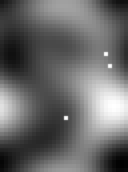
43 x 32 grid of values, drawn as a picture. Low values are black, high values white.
Average level on the scale: 40%. Lone odd cells: 3, each higher than its neighbours. Ninth with the highest average: middle right.
